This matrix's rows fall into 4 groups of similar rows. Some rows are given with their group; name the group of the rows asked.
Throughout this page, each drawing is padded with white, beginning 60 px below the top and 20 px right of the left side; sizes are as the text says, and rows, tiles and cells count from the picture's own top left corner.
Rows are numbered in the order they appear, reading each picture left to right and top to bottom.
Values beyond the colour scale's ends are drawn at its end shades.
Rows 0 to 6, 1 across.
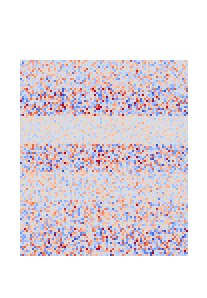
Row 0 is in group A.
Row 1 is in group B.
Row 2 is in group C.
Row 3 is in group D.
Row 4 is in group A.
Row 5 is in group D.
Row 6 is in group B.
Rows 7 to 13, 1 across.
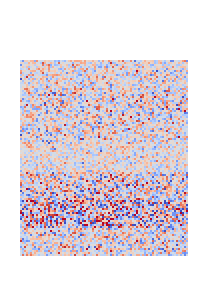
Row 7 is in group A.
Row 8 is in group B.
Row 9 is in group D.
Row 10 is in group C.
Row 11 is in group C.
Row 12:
A
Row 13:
B
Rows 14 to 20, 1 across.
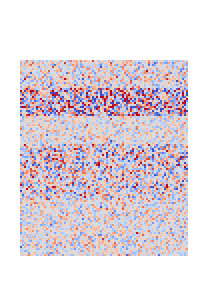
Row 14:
C
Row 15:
C
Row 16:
A
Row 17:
B
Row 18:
A
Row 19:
C
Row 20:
D
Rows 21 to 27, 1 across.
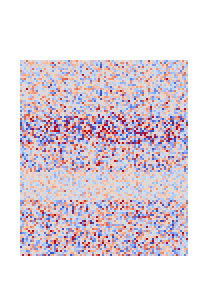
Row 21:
C
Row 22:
C
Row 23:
D
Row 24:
B
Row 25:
A
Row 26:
A
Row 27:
D
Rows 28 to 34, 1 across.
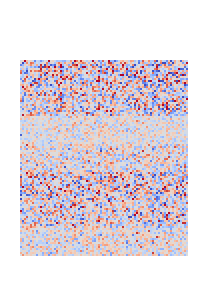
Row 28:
B
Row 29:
B
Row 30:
D
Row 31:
C
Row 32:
C
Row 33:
B
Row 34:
D
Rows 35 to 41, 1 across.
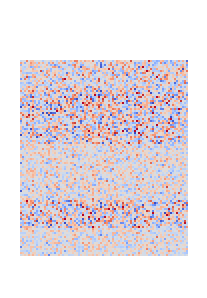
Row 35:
C
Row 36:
D
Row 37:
D
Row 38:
A
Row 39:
D
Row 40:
C
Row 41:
D
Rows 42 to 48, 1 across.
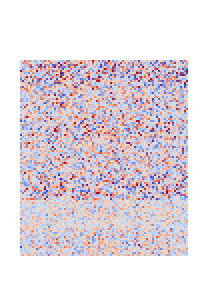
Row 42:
B
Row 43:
B
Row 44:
D
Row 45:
C
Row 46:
B
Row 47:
D
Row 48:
D
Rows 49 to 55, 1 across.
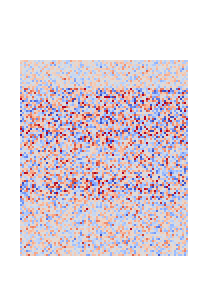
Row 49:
C
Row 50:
C
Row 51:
A
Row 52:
B
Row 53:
D
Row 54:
A
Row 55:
C
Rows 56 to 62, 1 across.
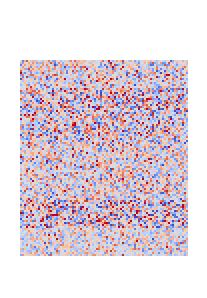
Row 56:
A
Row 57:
C
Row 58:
D
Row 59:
A
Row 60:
C
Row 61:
A
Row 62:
B
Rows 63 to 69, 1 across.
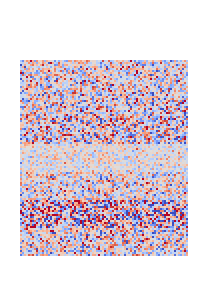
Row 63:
A
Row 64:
B
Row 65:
C
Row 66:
D
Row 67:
C
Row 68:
A
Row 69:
C
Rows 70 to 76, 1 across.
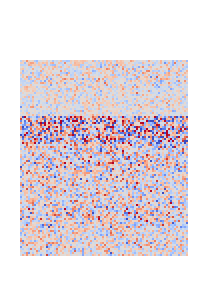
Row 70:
C
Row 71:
D
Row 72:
B
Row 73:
C
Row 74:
A
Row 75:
D
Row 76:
A
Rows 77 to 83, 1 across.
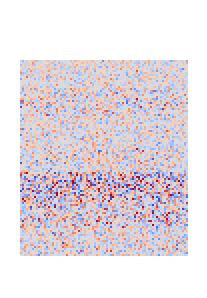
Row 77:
A
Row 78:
A
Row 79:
A
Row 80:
D
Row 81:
D
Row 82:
B
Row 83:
B
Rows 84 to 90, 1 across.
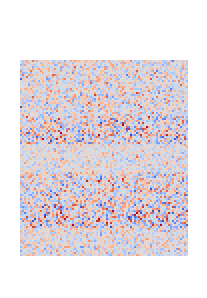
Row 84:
A
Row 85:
D
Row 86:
C
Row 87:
B
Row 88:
C
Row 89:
B
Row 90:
C
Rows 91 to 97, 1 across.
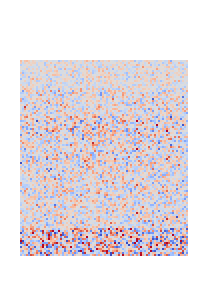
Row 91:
D
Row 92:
B
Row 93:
D
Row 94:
D
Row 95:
B
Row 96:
B
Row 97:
A
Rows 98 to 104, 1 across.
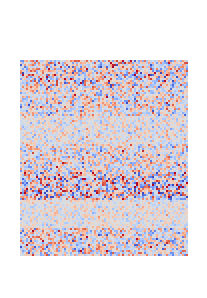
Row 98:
A
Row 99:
D
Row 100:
B
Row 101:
C
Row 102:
B
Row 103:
D
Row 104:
A
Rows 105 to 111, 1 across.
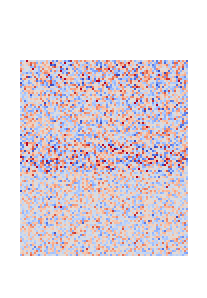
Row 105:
C
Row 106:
B
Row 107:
C
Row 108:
A
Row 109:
D
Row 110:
B
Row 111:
B
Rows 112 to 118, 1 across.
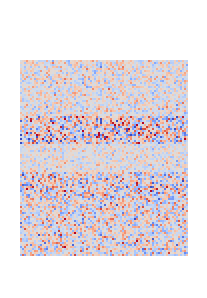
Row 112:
C
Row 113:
B
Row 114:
C
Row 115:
B
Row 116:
A
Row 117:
C
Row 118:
B
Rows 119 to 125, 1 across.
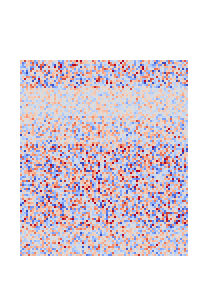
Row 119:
B
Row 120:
A
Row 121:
D
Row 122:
C
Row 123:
D
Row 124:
B
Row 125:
C
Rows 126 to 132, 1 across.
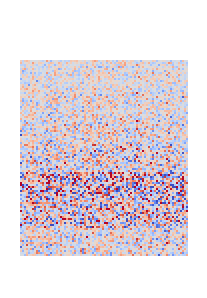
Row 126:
D
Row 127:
D
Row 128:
D
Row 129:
D
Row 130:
A
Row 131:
C
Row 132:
A
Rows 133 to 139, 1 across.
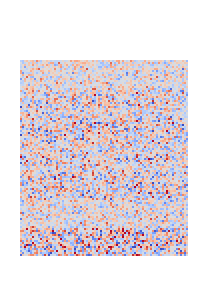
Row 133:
A
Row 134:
D
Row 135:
D
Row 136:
A
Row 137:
B
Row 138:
A
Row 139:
C
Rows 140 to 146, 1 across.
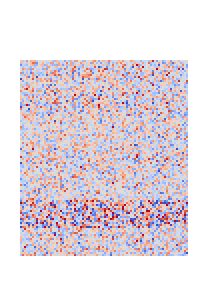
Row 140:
D
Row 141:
D
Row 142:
B
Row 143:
A
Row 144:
B
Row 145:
C
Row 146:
B
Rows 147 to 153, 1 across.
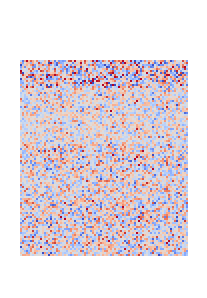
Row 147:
A
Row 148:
B
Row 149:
B
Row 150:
B
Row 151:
C
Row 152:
C
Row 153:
D
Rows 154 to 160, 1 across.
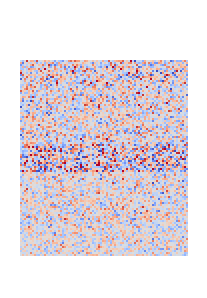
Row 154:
A
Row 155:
D
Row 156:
A
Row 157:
B
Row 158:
B
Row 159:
C
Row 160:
B
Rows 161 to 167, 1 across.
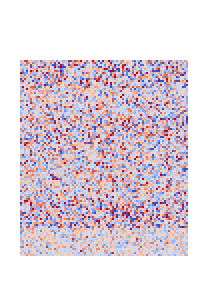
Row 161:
B
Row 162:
A
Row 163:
C
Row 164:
B
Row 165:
C
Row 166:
C
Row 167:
A
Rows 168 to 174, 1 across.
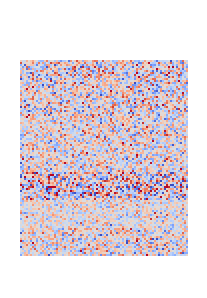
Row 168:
D
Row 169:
C
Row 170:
C
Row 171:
A
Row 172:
A
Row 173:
A
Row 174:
A
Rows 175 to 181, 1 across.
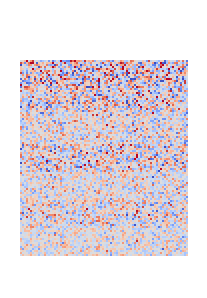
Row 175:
C
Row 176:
D
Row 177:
B
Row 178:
A
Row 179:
B
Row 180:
A
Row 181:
B
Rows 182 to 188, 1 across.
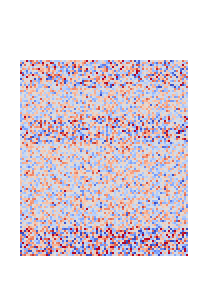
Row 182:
A
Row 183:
C
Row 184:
B
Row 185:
C
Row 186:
C
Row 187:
C
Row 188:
C
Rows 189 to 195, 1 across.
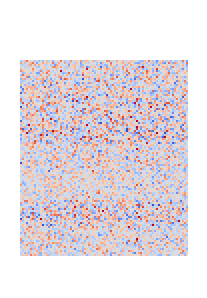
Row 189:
C
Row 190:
A
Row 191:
A
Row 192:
D
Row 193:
B
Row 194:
D
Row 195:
A
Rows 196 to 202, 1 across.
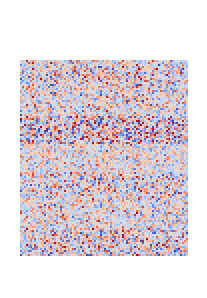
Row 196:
D
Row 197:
C
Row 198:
D
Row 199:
A
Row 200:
D
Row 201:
B
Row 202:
C
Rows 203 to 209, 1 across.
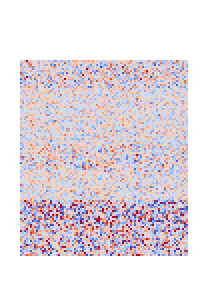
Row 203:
C
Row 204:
A
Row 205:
C
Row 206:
A
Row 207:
A
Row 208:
B
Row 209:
C
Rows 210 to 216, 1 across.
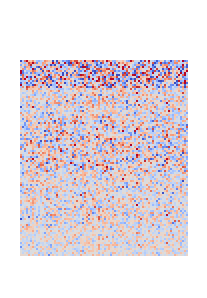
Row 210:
C
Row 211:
D
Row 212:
B
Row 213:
A
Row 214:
A
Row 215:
D
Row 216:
D
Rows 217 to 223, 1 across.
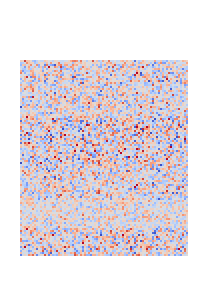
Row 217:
B
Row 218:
D
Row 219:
C
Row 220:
D
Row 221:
B
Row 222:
C
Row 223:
C
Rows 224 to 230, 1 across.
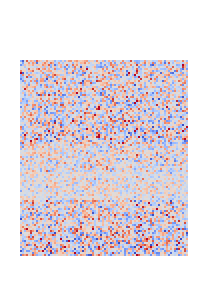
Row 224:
A
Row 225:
B
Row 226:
B
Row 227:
A
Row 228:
D
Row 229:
D
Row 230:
C
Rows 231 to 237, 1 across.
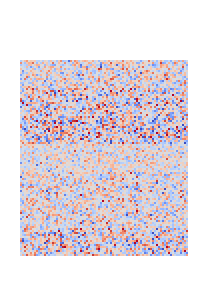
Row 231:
C
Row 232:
A
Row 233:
B
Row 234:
D
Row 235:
A
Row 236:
A
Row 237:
B
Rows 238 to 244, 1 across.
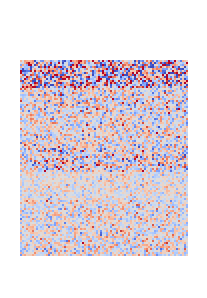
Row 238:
B
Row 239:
B
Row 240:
C
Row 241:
B
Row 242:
C
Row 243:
D
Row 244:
C
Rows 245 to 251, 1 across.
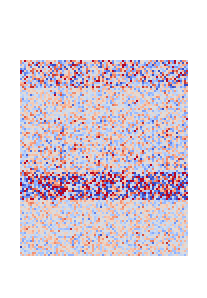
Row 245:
B
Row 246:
B
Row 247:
B
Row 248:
B
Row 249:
B
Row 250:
C
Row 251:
D
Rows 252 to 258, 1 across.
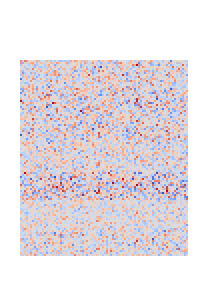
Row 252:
D
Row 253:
A
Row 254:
D
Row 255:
B
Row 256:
B
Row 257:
B
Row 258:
B
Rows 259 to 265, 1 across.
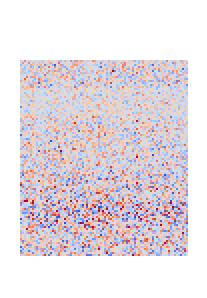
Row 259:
B
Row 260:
D
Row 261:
D
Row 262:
B
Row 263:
A
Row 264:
D
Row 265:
C
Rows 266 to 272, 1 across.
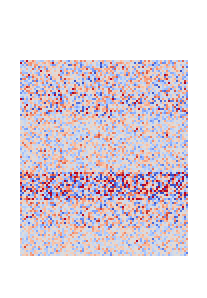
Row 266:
C
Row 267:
B
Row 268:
B
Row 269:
B
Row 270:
C
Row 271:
C
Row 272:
B
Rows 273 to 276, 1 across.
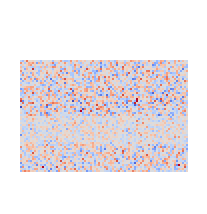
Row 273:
C
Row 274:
A
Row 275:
D
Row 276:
C
